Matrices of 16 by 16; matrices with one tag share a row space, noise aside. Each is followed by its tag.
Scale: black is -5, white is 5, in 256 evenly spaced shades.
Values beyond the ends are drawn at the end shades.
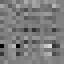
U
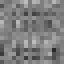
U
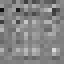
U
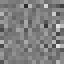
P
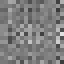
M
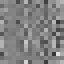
P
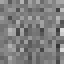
M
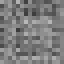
U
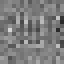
M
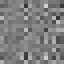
P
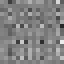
M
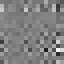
P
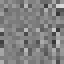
P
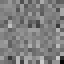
M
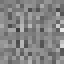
M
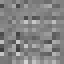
U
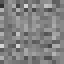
U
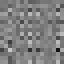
M
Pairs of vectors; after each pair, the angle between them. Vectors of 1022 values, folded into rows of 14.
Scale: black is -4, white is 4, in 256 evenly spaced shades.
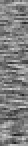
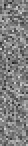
orthogonal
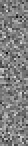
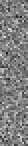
nearly parallel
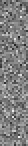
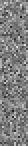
nearly opposite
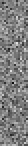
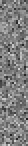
partly aligned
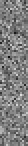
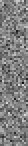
partly aligned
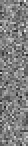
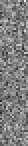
nearly parallel
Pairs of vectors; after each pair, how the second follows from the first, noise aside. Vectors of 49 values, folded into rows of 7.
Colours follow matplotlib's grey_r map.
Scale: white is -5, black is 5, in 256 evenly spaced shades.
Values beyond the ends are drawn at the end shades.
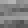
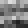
scaled up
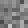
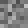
wrapped around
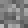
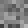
negated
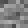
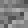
wrapped around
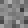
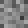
wrapped around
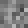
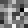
scaled up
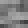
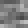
negated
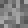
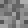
sign-scrambled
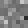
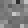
wrapped around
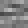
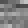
wrapped around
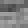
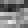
scaled up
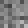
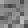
sign-scrambled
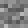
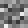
scaled up
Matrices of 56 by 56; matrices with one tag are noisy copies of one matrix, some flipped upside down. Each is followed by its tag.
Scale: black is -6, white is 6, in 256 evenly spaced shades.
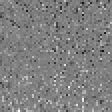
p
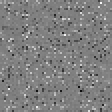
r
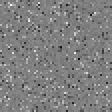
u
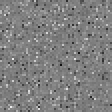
u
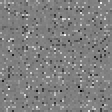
r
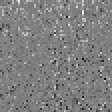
p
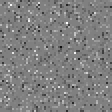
u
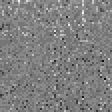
p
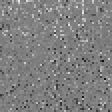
p
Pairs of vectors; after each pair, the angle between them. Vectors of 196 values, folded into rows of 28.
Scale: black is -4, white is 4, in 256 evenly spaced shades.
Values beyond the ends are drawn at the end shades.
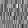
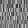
nearly opposite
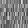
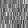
partly opposed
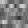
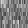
partly aligned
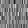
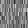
nearly parallel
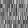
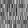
nearly parallel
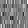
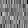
nearly opposite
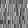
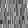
nearly parallel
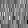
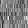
partly opposed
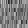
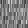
nearly opposite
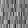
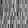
nearly opposite
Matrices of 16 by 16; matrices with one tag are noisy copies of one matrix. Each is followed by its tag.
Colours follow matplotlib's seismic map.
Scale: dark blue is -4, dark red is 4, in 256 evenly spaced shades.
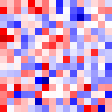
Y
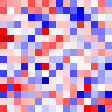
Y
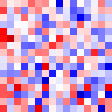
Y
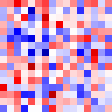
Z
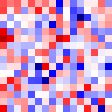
Y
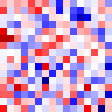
Y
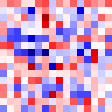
Z
